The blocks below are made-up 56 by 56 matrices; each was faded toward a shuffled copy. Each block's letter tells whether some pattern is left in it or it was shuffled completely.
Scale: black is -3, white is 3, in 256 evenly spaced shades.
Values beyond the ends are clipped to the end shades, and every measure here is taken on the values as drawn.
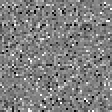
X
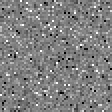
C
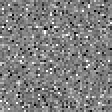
X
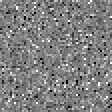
C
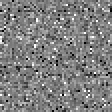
X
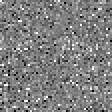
X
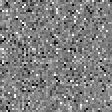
X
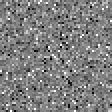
C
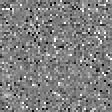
X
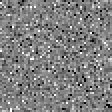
C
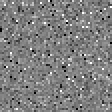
C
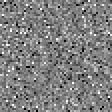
C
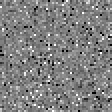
C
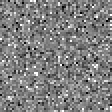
C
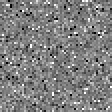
C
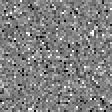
C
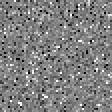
C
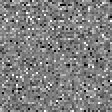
X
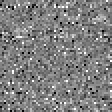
X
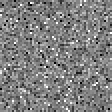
C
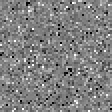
C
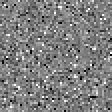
C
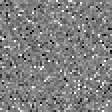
C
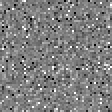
X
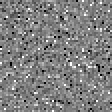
C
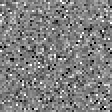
C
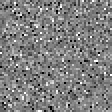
C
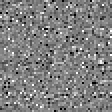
X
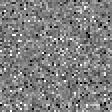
X
